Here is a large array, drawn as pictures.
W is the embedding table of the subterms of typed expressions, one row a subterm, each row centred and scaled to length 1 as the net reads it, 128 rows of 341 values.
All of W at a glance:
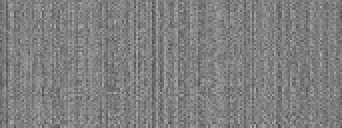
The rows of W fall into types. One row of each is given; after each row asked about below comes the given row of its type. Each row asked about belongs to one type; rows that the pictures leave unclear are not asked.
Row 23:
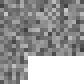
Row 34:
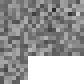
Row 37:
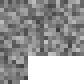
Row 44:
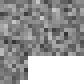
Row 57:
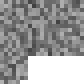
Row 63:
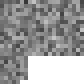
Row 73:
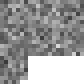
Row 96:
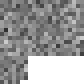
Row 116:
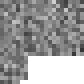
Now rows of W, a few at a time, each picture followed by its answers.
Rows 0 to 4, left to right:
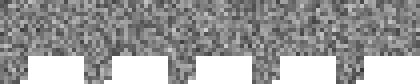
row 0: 34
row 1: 57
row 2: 73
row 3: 63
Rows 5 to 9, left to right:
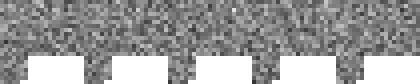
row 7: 34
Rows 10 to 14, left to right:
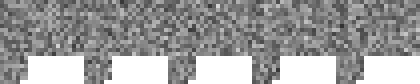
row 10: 23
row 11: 96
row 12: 34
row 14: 37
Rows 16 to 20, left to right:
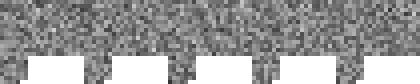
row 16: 96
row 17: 34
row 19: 23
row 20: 34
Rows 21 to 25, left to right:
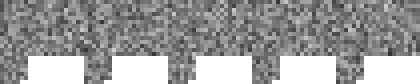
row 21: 63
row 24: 63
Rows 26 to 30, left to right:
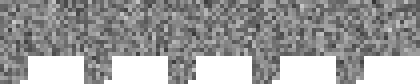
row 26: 116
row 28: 96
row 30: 73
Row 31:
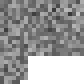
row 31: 34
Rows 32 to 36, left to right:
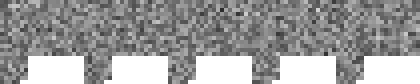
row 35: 116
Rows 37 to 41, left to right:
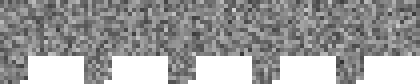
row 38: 63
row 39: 116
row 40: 23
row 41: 73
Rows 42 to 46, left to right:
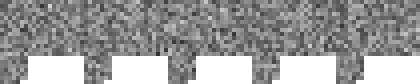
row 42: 34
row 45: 23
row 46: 37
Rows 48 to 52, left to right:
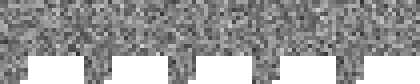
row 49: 73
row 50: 73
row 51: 37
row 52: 73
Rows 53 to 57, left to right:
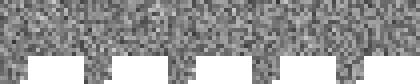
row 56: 63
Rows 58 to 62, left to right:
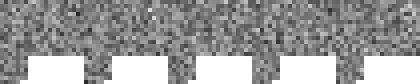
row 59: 116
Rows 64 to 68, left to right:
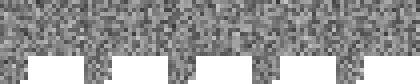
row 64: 96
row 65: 63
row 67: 63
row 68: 63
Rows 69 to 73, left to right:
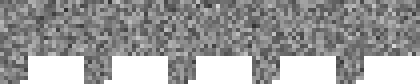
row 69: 37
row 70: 63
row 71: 96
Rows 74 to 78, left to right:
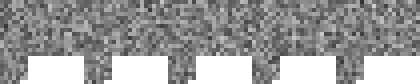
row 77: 73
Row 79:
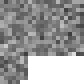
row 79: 96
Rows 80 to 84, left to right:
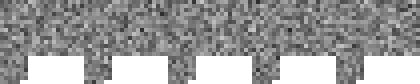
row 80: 37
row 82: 63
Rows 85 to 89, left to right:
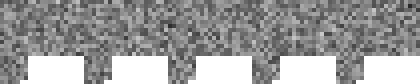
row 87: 73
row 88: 73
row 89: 57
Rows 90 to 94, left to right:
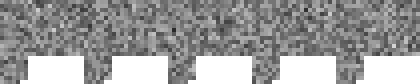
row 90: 96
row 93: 34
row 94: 23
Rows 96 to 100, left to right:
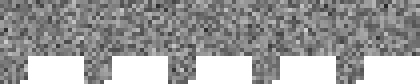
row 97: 57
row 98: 34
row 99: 116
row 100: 44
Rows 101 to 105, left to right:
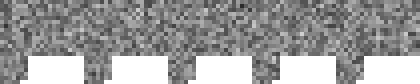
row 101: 37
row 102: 23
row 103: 57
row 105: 73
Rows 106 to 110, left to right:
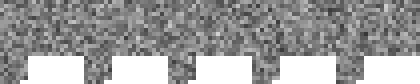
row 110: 116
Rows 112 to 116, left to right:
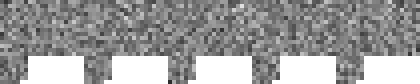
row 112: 73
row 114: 23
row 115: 96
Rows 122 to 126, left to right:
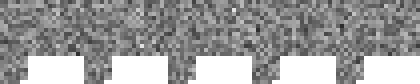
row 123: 23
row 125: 57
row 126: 57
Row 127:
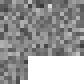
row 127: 96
